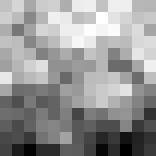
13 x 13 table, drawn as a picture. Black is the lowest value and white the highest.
There are no regular stripes. The bottom right is the ninth with the lowest average. The top middle is the ninth with the highest average. On average the colour sits 60% of the way up the scale. The field climbs toward the top.
